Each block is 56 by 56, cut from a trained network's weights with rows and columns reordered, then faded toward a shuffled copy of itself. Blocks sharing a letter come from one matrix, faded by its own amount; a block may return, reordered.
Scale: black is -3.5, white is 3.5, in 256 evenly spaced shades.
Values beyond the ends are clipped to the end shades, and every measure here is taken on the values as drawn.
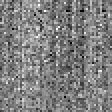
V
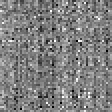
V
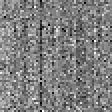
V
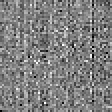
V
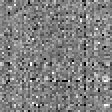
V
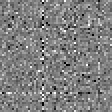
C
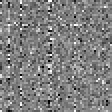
C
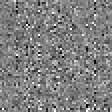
C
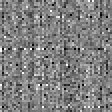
V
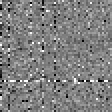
C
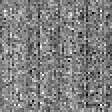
V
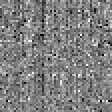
V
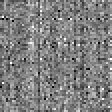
V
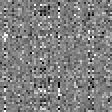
C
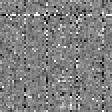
C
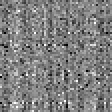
V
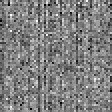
V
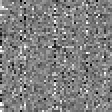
C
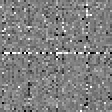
C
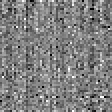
V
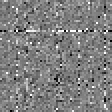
C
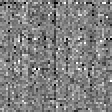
V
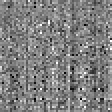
V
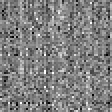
V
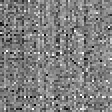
V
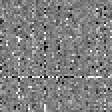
C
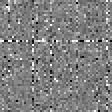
C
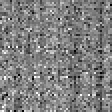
V
